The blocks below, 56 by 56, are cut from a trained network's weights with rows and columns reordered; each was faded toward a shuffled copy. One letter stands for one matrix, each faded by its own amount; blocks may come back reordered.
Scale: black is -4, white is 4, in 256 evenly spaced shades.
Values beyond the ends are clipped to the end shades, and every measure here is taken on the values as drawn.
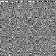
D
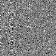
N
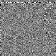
D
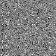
N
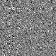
N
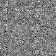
N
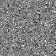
N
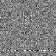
D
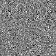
N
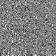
N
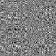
D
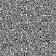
N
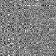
D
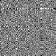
D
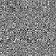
D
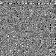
N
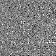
N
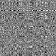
D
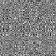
D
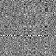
D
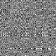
D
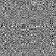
D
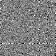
N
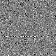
N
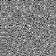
D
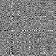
D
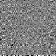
D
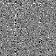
N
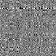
D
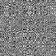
D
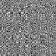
D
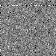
N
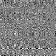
D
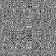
D
